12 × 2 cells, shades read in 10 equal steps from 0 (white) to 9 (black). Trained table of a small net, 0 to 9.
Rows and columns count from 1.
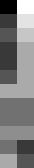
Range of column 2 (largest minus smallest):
7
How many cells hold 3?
6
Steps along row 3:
down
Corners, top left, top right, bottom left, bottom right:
9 0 3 6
